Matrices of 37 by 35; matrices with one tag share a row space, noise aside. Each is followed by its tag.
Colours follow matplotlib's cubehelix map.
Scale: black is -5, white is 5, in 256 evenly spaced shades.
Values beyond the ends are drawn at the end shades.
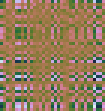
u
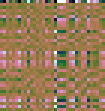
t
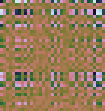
u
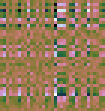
t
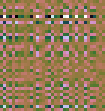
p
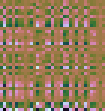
p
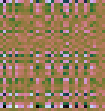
p
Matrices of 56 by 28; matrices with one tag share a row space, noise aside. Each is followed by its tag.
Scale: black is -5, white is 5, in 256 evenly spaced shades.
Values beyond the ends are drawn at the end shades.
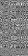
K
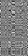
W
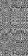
K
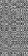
K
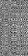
K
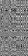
K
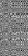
K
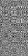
K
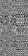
K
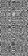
W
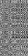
K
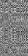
K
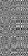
K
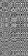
K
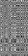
K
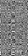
W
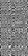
W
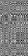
K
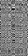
W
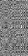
K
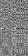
K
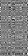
W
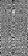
W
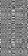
W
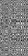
K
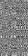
K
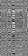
W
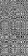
K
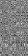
K
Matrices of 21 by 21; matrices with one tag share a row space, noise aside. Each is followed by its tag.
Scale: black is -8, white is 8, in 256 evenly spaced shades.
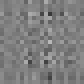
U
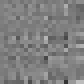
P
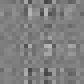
U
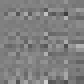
P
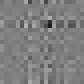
U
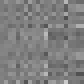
P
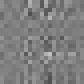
U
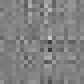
U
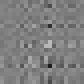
U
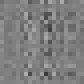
U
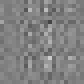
U
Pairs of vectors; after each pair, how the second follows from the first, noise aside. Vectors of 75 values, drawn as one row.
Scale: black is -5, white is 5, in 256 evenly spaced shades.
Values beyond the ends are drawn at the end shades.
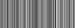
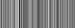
reversed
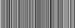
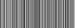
reversed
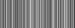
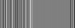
partly zeroed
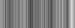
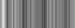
reversed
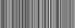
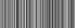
reversed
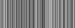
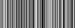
scaled up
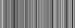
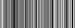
scaled up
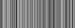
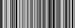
scaled up
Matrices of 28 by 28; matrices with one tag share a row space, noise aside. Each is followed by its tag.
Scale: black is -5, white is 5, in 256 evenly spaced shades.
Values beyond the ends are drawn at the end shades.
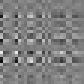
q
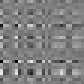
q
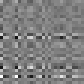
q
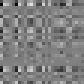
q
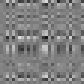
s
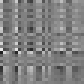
q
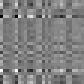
q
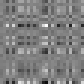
s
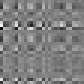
q
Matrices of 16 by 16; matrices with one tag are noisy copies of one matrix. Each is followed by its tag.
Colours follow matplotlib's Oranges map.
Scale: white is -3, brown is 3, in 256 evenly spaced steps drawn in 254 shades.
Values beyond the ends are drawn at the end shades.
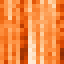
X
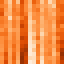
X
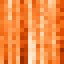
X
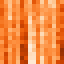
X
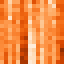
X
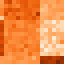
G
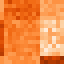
G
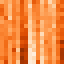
X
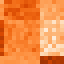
G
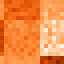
G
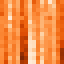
X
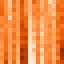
X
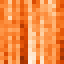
X
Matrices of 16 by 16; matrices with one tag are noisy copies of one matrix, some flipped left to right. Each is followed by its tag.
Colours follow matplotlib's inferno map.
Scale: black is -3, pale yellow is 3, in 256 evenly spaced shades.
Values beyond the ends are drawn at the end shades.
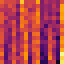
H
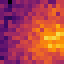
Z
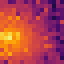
Z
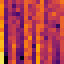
H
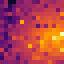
Z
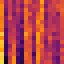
H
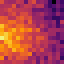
Z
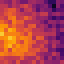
Z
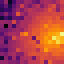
Z
